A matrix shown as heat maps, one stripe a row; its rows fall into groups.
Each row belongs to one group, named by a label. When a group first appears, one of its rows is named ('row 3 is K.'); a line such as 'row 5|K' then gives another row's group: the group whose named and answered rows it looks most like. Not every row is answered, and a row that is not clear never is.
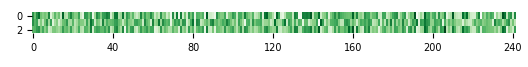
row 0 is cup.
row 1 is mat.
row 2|cup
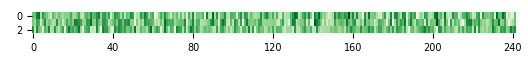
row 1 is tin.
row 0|cup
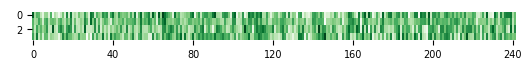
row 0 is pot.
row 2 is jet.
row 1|pot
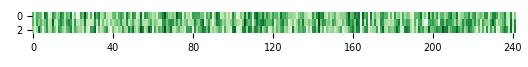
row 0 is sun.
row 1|jet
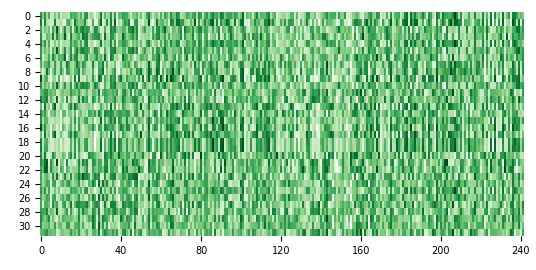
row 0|mat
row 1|jet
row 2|tin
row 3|tin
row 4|mat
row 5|tin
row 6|tin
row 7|jet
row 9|pot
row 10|tin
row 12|cup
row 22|cup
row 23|tin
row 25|mat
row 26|sun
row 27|tin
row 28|cup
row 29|sun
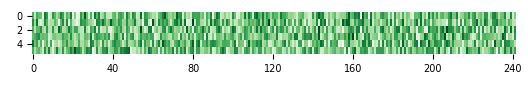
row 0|sun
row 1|sun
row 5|tin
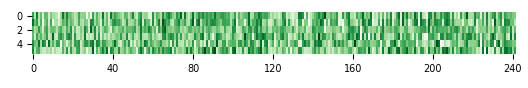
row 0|mat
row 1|mat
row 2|pot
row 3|jet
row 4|cup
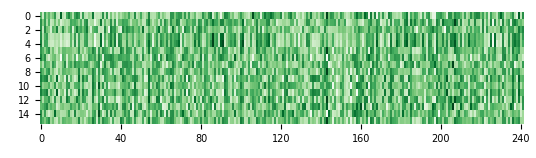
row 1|mat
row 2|tin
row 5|sun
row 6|sun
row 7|tin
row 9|cup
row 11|cup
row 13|cup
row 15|sun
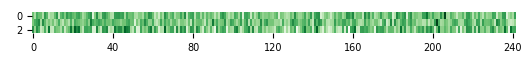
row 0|tin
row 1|cup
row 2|tin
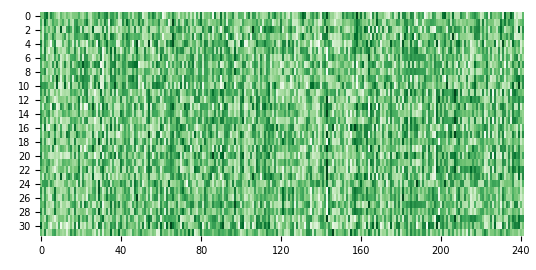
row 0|cup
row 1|tin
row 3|tin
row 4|sun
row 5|jet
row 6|mat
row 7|tin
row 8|mat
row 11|mat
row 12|pot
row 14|sun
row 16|jet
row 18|jet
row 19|sun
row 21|sun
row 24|cup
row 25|jet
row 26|sun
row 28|jet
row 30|pot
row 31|mat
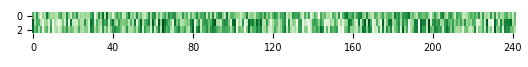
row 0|jet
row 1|pot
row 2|mat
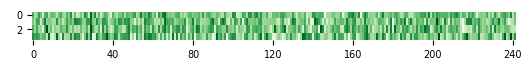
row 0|pot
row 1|tin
